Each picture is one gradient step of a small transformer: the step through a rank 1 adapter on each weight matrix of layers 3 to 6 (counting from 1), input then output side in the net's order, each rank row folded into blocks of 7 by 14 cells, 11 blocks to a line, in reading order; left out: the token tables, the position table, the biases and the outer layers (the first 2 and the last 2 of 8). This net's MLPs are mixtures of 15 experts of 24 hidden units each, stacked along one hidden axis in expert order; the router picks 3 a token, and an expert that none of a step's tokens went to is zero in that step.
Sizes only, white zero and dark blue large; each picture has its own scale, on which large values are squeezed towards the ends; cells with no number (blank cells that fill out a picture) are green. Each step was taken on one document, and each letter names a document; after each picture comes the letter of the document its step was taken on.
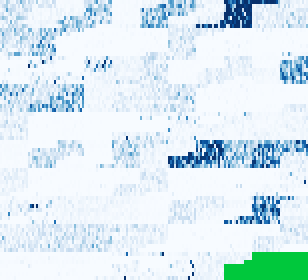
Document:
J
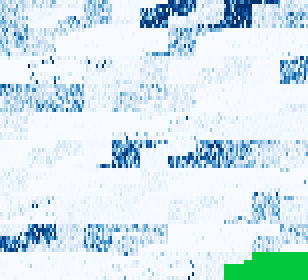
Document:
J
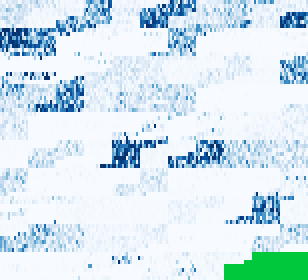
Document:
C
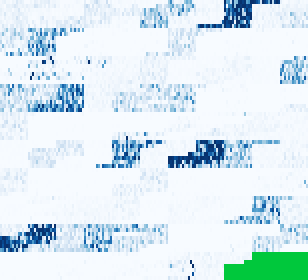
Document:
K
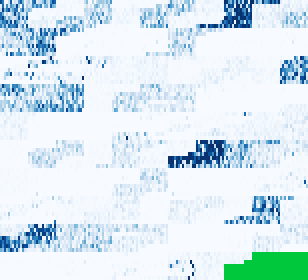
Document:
K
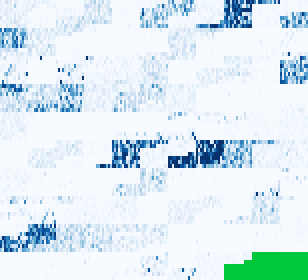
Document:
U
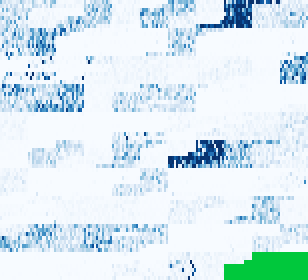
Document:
K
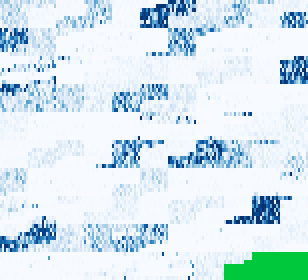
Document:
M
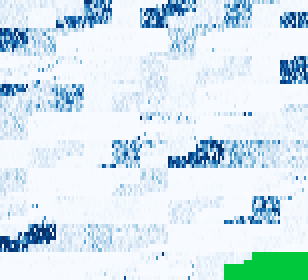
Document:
M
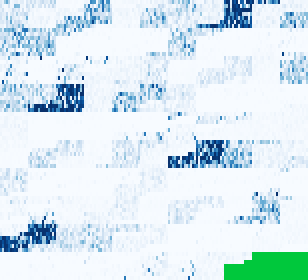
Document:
U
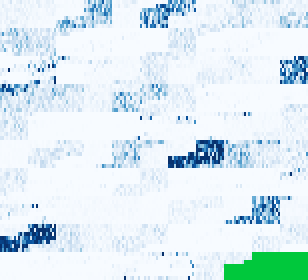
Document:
M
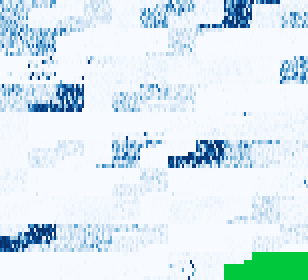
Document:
K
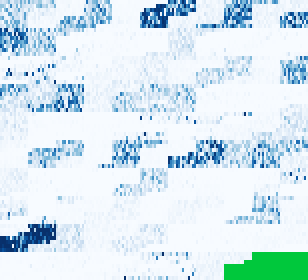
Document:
M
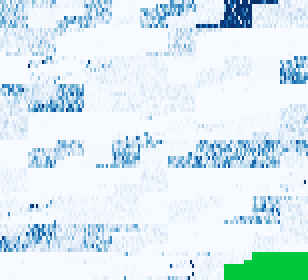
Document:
J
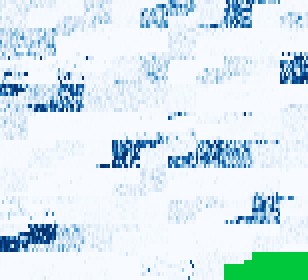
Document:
U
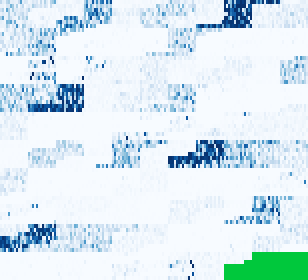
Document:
K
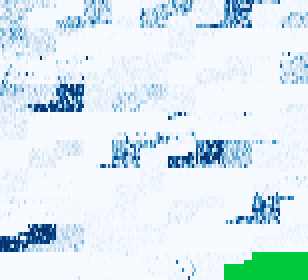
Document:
U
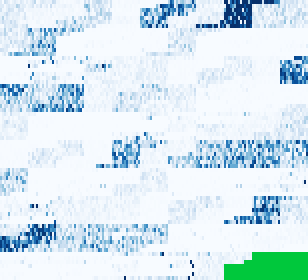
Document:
J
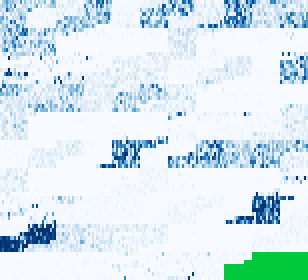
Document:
C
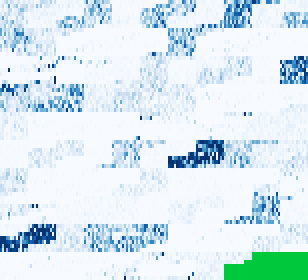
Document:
M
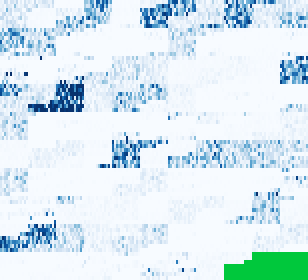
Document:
C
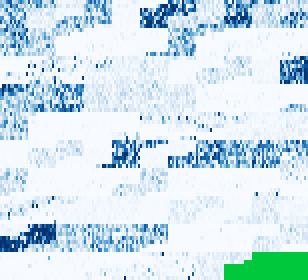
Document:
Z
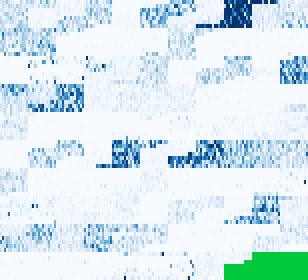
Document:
J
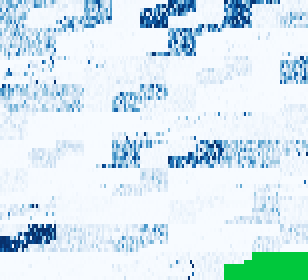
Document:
Z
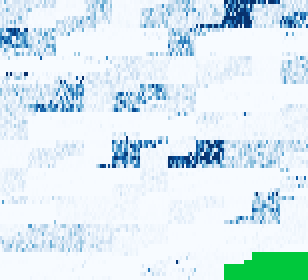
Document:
C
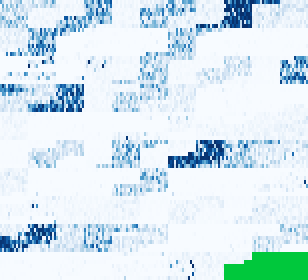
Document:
K
